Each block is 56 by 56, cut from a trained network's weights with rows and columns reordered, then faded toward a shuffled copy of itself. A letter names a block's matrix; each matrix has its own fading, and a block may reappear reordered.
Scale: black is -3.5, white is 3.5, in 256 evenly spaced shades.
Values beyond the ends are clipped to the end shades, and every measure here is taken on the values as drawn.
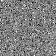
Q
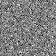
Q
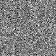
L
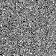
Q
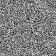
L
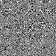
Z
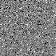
Q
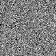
L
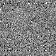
Z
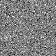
Q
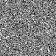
L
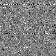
Z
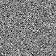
L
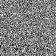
Q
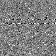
Z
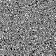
Q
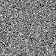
Q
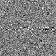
Z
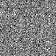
Z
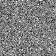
L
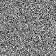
L
